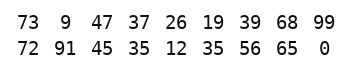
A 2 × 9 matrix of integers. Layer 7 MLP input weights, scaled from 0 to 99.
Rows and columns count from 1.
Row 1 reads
73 9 47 37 26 19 39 68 99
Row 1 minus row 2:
1 -82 2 2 14 -16 -17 3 99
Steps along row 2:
up down down down up up up down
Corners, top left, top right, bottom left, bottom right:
73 99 72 0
